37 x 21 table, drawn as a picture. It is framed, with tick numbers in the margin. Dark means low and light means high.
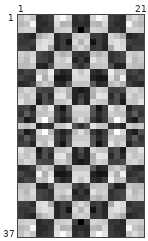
It mirrors both left to right and top to bottom. A checkerboard runs through the table. The histogram has two humps.
